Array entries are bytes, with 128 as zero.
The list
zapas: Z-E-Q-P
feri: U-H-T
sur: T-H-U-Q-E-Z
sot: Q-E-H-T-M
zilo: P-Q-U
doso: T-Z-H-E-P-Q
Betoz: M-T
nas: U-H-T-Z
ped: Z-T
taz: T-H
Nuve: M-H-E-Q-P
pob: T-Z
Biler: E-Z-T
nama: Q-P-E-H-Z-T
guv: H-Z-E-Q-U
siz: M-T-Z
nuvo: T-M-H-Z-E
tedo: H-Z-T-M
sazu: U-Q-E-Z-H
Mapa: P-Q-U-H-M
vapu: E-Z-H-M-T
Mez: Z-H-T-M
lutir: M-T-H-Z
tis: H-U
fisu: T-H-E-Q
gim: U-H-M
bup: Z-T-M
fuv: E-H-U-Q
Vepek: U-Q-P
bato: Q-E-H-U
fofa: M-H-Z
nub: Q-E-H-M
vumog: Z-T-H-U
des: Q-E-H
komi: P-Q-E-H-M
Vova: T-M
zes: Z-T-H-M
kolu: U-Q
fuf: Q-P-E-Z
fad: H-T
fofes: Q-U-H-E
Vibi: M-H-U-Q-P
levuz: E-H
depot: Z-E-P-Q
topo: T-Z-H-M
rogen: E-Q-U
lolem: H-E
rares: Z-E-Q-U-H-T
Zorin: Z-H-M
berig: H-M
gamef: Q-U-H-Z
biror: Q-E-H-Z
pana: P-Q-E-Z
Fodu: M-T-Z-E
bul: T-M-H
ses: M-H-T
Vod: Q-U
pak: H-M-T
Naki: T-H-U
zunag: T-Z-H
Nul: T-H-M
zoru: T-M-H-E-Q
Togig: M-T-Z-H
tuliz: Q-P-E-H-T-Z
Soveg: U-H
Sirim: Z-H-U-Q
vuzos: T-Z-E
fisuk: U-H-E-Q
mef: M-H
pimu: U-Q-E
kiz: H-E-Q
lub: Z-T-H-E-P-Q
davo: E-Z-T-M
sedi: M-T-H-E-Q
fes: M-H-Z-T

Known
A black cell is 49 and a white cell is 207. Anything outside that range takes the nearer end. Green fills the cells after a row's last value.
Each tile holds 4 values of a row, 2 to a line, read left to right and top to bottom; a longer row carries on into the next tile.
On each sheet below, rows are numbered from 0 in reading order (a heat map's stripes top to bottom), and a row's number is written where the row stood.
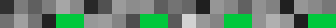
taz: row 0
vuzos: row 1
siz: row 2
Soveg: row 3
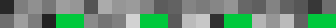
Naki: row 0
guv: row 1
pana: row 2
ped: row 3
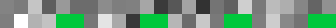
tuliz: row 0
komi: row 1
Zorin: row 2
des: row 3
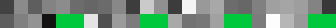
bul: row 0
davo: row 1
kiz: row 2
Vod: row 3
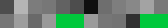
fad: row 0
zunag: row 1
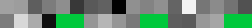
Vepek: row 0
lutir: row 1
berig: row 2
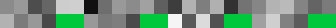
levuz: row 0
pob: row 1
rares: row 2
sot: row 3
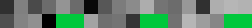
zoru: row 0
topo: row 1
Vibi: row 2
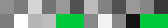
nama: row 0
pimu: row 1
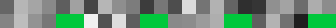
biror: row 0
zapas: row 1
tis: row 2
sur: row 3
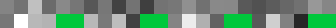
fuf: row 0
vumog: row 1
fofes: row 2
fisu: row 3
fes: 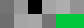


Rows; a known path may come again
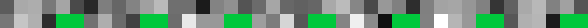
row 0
Mapa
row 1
Nul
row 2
Togig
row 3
Sirim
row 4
pimu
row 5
Vod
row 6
zilo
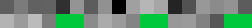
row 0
bup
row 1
mef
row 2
vuzos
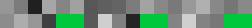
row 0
gim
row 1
fisu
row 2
nub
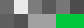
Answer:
pak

